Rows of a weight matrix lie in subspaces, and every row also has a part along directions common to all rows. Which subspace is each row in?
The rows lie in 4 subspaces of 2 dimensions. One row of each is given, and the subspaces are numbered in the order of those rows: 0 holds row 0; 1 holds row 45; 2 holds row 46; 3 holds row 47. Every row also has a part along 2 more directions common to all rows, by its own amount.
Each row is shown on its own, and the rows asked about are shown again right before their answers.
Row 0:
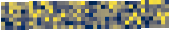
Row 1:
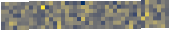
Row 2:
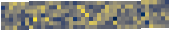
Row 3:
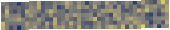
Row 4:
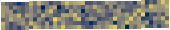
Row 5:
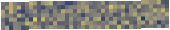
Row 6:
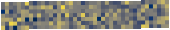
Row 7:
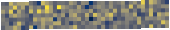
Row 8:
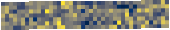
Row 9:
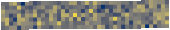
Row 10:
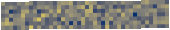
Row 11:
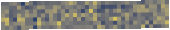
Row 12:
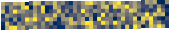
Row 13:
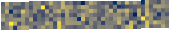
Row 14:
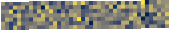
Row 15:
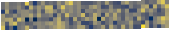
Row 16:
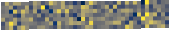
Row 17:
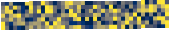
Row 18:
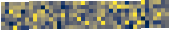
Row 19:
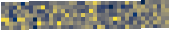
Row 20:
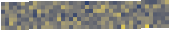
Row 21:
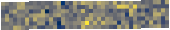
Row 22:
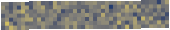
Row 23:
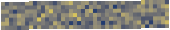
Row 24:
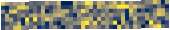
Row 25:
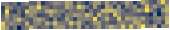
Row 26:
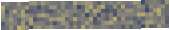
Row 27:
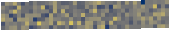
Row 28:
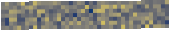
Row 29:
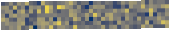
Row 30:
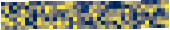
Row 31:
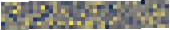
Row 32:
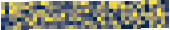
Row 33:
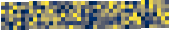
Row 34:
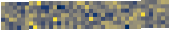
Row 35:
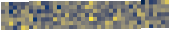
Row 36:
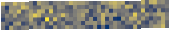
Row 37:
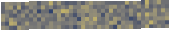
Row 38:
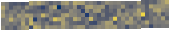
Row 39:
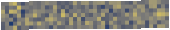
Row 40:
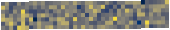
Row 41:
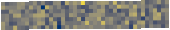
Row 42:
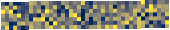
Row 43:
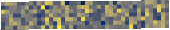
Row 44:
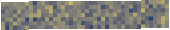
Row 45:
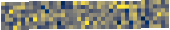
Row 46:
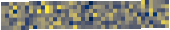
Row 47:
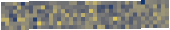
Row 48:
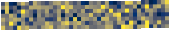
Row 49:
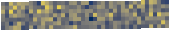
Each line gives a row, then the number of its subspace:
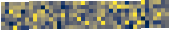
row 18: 1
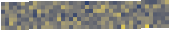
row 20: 3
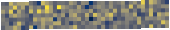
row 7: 2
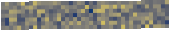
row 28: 3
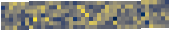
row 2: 2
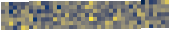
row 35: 2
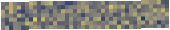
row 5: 0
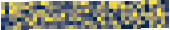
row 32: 2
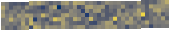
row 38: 2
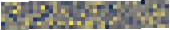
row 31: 3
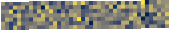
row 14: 1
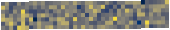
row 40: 2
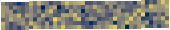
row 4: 2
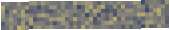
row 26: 2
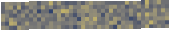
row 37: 0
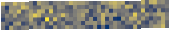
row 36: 0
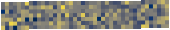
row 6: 0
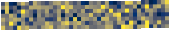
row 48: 3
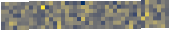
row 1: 1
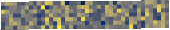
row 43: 1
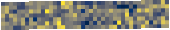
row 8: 1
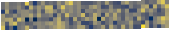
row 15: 0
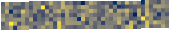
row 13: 1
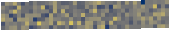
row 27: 3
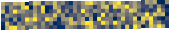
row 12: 0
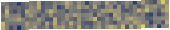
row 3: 2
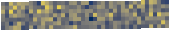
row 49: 2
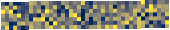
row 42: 0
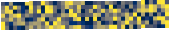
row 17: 0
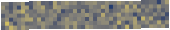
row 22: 0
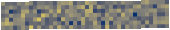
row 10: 3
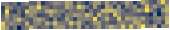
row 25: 2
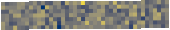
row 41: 1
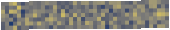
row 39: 3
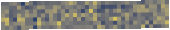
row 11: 3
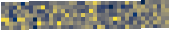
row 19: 3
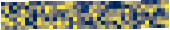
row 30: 2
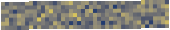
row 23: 3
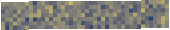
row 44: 0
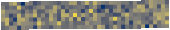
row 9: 3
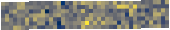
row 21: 1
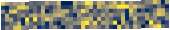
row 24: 1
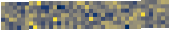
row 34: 2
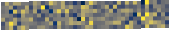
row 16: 1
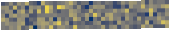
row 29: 2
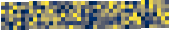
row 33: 1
